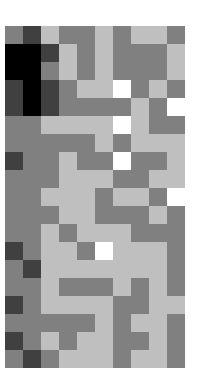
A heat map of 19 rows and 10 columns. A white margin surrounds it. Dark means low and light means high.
The middle left is the smoothest part. A vertical seam about 20% of the way across splits the table, and the right part is higher. The ninth with the lowest average is the top left. In the top left lies a patch that is lower than the rest. No regular stripes run through it.
